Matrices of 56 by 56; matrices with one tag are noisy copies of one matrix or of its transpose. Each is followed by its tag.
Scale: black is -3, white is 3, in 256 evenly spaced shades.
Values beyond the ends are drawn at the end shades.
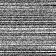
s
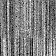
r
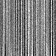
s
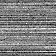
s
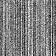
s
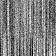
r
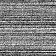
s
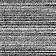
s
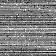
s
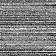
s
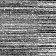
r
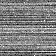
s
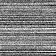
s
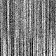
r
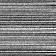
s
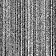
s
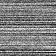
s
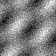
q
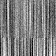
r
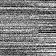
r
